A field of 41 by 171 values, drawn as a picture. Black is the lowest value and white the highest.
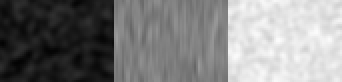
It is made of 1 by 3 panels. Panel 1,1: very low, blotchy, faint in contrast. Panel 1,2: middling, streaked downward, faint in contrast. Panel 1,3: very high, blotchy, faint in contrast.
